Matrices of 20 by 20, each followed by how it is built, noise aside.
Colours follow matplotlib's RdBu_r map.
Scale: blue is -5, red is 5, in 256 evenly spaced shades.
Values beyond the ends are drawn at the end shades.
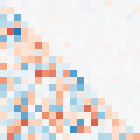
lower triangular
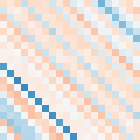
Toeplitz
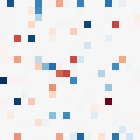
sparse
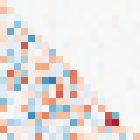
lower triangular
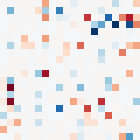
sparse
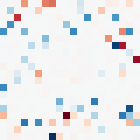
sparse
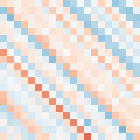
Toeplitz
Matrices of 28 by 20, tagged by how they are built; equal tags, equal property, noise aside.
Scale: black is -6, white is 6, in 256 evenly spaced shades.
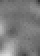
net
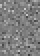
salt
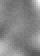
net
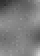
net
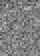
salt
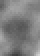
net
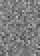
salt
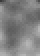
net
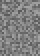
salt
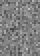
salt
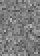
salt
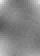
net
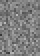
salt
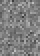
salt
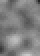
net
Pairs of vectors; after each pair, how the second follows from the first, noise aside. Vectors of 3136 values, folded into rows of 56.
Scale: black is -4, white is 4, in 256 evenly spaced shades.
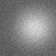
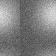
wrapped around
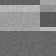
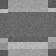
wrapped around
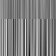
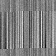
wrapped around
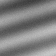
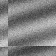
wrapped around
